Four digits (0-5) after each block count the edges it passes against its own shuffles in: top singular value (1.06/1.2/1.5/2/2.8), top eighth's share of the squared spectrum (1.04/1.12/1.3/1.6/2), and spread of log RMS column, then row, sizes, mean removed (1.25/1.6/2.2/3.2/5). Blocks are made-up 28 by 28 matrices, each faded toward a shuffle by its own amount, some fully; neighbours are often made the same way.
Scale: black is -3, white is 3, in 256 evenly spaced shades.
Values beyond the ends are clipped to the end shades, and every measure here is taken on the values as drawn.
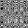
3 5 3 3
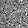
0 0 0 0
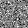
0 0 0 0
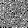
2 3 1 1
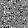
1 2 1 0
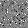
0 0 0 0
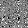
2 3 2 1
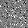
0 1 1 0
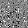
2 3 2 1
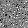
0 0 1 0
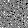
0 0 0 0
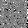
2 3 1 0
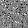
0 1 0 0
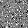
0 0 0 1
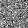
1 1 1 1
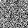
2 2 0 0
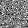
1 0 0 0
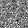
0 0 0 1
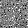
0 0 0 0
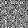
3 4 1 1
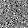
2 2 0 0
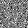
0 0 0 0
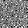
2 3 1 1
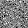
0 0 0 0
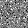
1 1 0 0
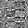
3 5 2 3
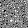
2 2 0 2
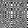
4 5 3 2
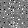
2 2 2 0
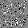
2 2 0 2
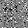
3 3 1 2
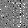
3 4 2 0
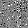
3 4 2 0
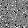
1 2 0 0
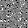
2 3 1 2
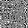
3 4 2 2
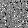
1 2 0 0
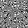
2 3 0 0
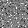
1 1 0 0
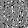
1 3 2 0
